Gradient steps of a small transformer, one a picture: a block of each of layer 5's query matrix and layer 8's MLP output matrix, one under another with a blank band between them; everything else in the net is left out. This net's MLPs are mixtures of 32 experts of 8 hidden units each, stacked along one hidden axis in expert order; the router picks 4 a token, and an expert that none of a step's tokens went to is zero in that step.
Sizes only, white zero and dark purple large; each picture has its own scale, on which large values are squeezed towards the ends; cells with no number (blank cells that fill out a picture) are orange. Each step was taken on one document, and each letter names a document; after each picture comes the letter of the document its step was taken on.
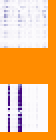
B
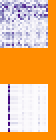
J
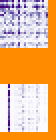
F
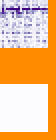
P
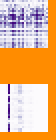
J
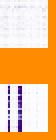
B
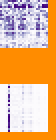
J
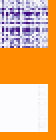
P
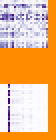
J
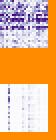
F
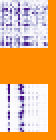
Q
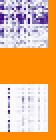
F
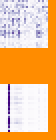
F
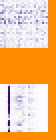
F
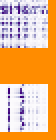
Q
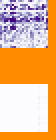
J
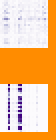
B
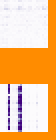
B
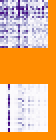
F
